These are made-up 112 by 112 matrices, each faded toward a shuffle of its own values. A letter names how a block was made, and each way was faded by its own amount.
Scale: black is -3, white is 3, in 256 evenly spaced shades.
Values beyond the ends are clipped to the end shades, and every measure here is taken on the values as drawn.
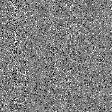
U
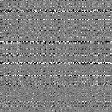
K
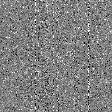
U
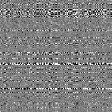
K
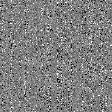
U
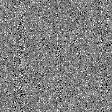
U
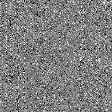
U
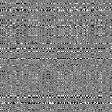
K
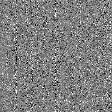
U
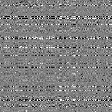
K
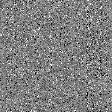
U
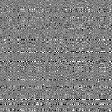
K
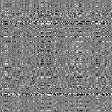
K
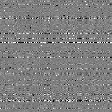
K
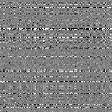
K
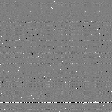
K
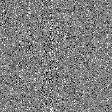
U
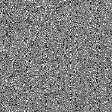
U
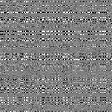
K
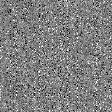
U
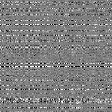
K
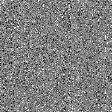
U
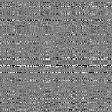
K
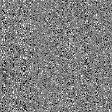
U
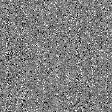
U
